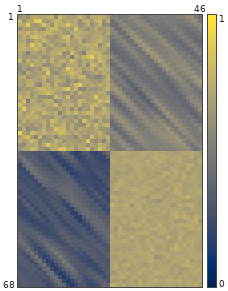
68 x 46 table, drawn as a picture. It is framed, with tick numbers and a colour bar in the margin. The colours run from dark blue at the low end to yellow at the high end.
The table splits into 2 rows of 2 panels. Panel 1,1: high, fine-grained. Panel 1,2: middling, slanting down to the right. Panel 2,1: low, slanting down to the right. Panel 2,2: high, fine-grained, faint in contrast.
